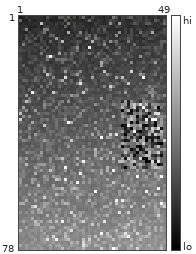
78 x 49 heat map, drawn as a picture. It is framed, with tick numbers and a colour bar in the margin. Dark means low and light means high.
Stripes: none. Slope: up to the bottom. Grain: fine. Odd patch: rougher, in the middle right. Roughest part: middle right.
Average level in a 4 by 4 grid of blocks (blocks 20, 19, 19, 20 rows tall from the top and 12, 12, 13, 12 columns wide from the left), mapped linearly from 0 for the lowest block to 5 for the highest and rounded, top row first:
0000
2222
3333
5555
